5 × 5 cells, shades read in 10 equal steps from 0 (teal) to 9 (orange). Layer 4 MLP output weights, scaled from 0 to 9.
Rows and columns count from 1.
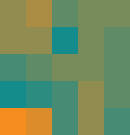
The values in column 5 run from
2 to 4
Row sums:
22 17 16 11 26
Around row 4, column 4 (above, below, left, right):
4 5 2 3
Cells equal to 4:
5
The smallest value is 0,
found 2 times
